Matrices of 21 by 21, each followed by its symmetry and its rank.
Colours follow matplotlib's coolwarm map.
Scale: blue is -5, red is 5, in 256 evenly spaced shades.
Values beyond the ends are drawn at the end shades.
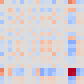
symmetric, rank two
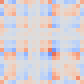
symmetric, rank two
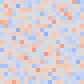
neither, full rank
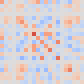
symmetric, rank three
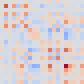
symmetric, rank three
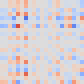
antisymmetric, rank two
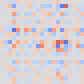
neither, rank three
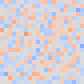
neither, full rank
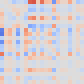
antisymmetric, rank two
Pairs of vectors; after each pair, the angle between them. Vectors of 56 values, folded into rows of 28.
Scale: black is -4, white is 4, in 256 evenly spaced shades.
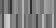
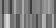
nearly parallel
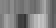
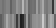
partly aligned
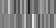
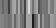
nearly opposite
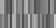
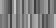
nearly parallel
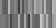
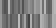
nearly parallel
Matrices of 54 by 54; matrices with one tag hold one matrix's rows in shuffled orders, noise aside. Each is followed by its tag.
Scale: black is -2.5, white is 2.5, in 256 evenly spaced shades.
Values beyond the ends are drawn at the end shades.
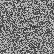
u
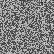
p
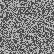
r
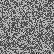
p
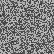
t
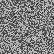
t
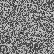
u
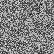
u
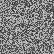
p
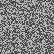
p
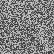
t
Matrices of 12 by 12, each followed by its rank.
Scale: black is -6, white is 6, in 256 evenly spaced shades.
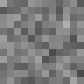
full rank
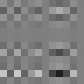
one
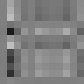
one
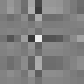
one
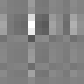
one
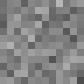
full rank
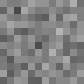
full rank
